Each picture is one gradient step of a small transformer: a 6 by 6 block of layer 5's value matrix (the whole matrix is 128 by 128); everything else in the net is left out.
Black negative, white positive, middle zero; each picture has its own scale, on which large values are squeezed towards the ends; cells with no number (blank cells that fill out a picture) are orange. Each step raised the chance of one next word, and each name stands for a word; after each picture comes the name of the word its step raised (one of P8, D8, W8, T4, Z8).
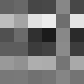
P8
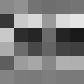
P8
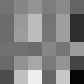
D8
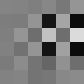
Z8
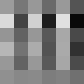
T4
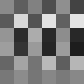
P8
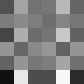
D8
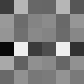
Z8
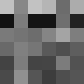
T4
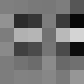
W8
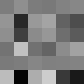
D8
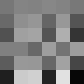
D8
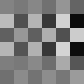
W8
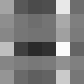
Z8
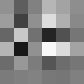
W8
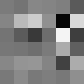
P8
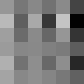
T4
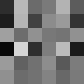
W8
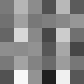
D8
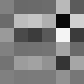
P8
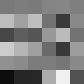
D8
